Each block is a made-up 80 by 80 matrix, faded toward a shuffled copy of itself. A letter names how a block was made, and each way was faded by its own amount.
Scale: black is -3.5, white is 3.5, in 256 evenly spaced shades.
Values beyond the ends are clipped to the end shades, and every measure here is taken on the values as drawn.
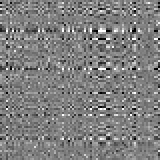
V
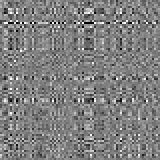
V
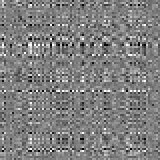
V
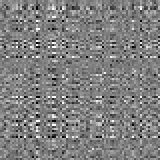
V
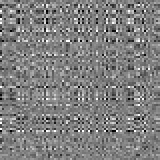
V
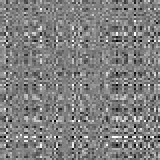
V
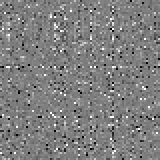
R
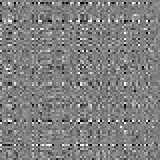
V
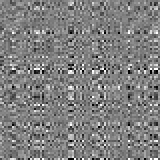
V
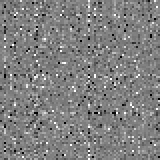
R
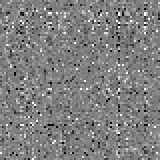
R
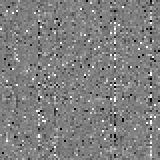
R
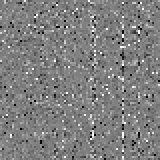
R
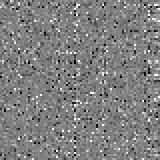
R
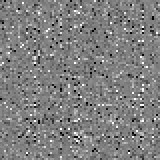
R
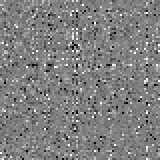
R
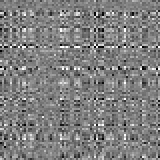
V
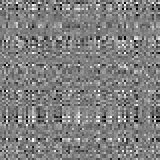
V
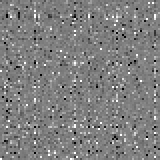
R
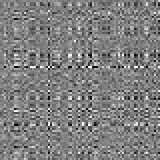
V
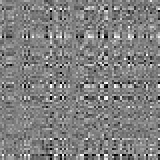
V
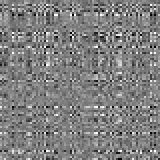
V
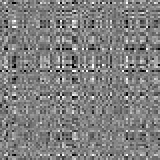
V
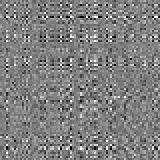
V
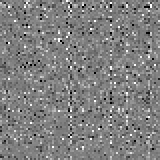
R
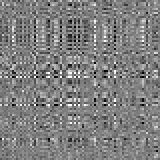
V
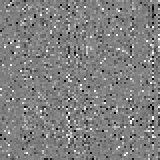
R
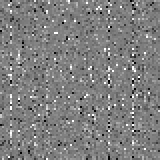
R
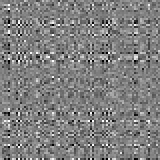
V
